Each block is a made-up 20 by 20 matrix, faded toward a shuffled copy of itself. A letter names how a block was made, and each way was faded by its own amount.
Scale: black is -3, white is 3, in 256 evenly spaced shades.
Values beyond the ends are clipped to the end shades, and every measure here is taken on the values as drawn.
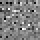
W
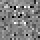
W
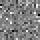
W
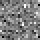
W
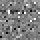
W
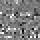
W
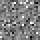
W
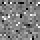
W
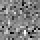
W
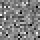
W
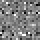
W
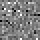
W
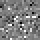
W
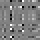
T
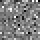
W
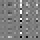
T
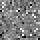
W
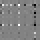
T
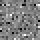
W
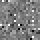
W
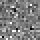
W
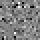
W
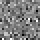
W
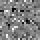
W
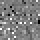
W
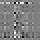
T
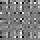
T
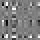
T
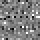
W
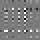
T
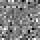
W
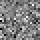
W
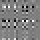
T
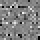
W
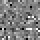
W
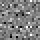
W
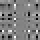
T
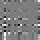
T
